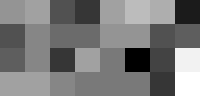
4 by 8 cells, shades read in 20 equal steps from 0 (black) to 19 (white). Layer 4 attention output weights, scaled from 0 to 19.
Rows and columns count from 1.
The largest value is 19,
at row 4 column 8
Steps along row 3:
up down up down down up up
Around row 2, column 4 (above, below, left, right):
4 12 8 11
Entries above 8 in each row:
5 3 4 7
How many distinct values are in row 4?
5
